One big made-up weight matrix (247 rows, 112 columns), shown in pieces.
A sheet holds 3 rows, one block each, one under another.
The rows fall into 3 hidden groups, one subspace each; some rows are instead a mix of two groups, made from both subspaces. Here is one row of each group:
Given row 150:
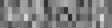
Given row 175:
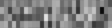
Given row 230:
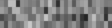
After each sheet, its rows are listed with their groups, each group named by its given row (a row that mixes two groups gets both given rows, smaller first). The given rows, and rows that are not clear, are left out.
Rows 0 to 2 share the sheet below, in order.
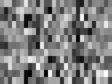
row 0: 175
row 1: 175
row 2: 175
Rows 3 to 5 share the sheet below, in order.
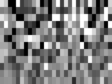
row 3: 230
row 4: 175
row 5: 230
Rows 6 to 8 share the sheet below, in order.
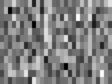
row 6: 150
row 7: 150 and 230
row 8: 150
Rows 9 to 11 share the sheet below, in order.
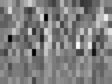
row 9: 175
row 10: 150
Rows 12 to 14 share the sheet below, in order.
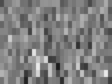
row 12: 230
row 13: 150
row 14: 175
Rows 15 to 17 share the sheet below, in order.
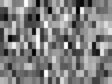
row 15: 175
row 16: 150
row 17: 175
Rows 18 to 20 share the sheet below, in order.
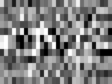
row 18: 150 and 175
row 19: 175
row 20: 175
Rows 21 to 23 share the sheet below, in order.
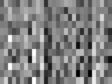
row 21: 150
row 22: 150
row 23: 150
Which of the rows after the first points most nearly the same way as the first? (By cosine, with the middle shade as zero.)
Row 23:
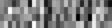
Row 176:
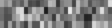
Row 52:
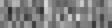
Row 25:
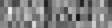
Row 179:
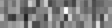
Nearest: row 25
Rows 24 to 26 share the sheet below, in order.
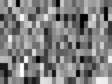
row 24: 230
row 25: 150
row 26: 175
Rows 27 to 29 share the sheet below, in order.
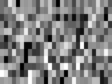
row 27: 230
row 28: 175
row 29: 150 and 175
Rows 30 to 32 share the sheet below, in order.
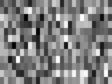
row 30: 175 and 230
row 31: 150
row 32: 230
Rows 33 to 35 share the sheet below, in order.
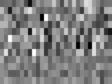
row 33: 175
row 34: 150
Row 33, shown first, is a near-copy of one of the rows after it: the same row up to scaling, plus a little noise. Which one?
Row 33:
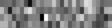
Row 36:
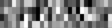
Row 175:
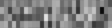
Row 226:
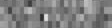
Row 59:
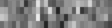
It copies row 226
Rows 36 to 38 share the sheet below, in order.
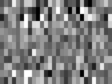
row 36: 175
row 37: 150
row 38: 175
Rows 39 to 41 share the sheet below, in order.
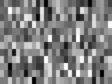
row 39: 150 and 175
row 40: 175
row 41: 150
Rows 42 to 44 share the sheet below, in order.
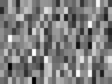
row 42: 230
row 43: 150
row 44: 150
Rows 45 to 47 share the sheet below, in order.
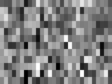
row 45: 175
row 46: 150
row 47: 175
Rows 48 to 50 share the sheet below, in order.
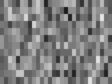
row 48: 150
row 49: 230
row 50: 230
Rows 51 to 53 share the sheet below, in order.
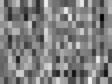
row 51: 150
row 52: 150
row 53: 230
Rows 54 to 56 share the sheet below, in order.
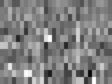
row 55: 175 and 230
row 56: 150 and 175
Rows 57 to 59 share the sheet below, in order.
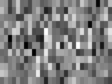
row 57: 230
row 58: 150
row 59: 175
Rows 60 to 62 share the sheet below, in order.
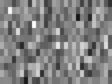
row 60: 150
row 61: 230
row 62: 175
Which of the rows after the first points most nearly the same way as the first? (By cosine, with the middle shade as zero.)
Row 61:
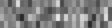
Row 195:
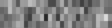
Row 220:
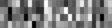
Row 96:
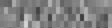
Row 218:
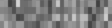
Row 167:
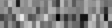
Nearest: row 218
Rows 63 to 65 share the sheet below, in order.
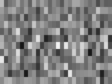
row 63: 150
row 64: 230
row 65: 150
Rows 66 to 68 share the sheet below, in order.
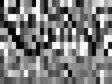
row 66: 150
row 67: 230
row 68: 150
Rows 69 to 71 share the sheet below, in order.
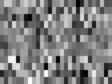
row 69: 175
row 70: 175
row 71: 230
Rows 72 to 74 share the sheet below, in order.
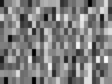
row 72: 230
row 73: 150
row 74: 150 and 230
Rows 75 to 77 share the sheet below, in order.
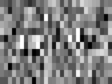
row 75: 175
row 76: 175
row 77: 150
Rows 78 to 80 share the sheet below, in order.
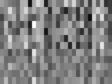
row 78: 150
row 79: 150
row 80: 150
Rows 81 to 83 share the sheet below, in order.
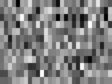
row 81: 230
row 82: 150
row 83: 175
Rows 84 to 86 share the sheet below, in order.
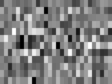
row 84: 150 and 230
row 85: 175
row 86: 150
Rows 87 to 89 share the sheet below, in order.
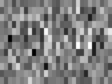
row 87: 175
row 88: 150
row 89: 230
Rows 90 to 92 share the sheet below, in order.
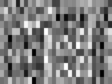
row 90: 175 and 230
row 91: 150
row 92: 150
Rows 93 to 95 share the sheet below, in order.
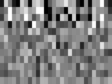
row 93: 150
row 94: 175 and 230
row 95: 150 and 175
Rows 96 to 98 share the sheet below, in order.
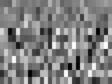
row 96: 175
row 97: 230
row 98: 150 and 175
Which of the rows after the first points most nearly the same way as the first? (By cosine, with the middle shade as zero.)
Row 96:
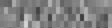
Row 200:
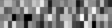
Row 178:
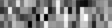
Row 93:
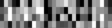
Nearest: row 178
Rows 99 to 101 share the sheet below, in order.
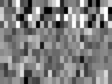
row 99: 230
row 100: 175
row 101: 175
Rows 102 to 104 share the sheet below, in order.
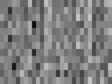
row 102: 150
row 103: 150
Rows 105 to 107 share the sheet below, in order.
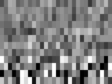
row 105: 230
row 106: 175
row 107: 230
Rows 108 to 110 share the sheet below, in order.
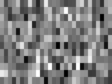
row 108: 150
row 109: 230
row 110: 175
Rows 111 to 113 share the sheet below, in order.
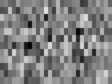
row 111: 230
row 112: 175
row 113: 175
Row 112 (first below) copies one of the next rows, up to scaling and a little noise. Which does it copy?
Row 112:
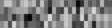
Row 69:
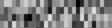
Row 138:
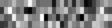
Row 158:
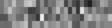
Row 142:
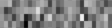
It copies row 69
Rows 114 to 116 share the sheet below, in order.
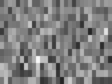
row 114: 150 and 230
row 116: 175
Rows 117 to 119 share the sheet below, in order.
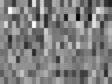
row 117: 150
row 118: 150
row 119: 230
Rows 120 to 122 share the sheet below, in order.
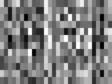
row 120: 150
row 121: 150
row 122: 150 and 230
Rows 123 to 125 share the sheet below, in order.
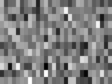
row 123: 150
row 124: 230
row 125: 230
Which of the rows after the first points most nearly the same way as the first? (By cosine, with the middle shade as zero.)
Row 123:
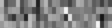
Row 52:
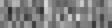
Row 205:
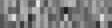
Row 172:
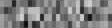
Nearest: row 52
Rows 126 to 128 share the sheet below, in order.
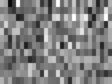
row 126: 230
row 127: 150
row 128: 175
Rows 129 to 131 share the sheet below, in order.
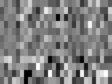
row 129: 230
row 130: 230
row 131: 175
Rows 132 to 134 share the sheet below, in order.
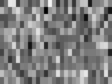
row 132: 230
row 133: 150 and 175
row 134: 230
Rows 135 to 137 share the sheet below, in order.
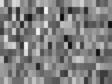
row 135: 150
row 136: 150 and 175
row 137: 150 and 175
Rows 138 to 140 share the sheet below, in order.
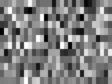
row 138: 175
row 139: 150
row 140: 175
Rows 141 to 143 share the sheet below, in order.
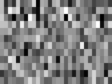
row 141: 150
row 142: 175
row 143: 230
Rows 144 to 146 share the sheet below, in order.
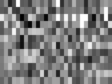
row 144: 230
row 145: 175
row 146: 175
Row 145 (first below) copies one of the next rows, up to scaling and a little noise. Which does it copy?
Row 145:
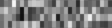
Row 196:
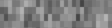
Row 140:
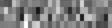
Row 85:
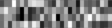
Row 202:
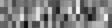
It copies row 85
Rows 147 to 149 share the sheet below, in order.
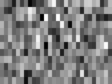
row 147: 175
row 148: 175
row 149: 175
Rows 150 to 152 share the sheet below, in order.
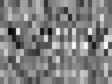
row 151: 230
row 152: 230
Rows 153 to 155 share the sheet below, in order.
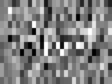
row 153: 150
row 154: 150 and 175
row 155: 230
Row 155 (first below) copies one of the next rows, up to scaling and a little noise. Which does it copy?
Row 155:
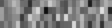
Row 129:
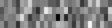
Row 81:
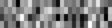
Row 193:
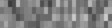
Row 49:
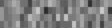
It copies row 49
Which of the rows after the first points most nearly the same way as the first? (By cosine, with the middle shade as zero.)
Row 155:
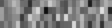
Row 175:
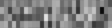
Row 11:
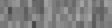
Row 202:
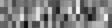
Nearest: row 202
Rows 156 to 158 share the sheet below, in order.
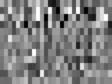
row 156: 175
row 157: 150
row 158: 175
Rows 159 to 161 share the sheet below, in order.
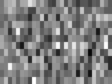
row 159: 175
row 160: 230
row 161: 150
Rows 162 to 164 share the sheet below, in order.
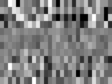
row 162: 230
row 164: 150
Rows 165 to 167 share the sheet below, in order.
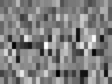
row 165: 230
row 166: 175
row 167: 230
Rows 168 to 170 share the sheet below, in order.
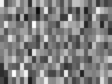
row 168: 150
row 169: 150 and 230
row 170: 150 and 175
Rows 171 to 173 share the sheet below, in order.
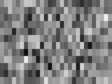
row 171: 175
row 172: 175
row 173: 175
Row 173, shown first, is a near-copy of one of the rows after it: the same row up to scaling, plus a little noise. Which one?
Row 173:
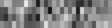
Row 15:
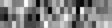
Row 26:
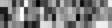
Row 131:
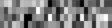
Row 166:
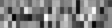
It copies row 15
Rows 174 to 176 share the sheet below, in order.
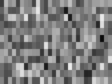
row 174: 150
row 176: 175 and 230
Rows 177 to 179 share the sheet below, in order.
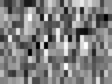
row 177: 175
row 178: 175 and 230
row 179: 150 and 175
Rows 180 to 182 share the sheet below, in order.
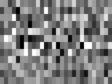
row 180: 150 and 230
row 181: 175
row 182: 230
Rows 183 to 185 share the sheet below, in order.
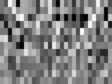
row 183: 230
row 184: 175 and 230
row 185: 230
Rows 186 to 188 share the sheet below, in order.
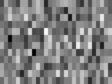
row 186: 150
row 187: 150
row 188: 230
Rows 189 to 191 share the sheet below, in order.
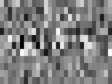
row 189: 150
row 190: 150 and 175
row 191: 175
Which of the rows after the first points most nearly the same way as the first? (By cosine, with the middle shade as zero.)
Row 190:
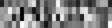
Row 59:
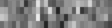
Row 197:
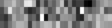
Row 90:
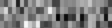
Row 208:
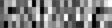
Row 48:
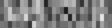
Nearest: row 197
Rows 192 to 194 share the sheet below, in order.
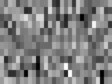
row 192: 175 and 230
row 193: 230
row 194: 150
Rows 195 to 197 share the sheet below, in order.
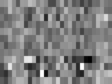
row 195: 175
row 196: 175
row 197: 175
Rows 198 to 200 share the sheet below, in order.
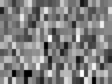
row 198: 175 and 230
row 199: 175
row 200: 175
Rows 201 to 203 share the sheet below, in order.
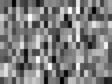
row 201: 150 and 175
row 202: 175
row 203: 175
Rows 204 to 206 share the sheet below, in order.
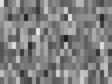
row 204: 150
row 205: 150
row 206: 230
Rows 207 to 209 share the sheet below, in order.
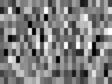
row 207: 230
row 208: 150
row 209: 230
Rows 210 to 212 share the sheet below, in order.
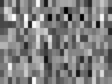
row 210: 150 and 175
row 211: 175 and 230
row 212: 150
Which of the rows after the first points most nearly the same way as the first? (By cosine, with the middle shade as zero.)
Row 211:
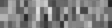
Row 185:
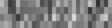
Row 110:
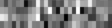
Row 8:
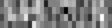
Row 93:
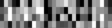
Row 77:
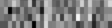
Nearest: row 110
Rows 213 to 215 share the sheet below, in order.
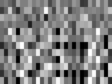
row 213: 230
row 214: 230
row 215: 230
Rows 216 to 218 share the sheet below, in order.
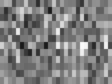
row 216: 175
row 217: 230
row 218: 230
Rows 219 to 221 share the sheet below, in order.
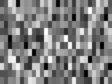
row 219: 230
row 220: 150
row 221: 230
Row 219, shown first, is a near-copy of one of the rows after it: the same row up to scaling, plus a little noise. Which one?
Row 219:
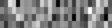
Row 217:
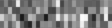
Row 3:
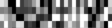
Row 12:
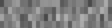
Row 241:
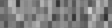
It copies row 241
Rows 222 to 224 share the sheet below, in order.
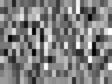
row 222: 175
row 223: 150
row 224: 230
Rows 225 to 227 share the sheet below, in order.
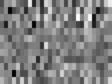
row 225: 150
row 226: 175
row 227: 150 and 175
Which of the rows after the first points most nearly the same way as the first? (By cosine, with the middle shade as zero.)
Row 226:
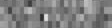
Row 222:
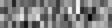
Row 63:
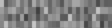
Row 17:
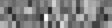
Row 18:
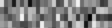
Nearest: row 17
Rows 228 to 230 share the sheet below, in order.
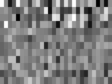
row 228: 150 and 230
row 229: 175
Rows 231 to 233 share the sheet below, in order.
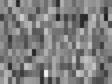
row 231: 230
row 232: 150
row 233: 175
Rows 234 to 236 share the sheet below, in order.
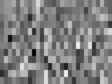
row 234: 150 and 175
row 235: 150
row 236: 150 and 175
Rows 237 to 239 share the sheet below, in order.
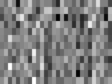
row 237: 230
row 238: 150
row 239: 150
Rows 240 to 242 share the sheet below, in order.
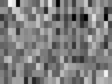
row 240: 230
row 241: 230
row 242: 150 and 175
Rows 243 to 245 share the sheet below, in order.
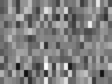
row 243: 230
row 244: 175
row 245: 150 and 230
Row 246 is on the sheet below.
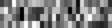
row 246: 175
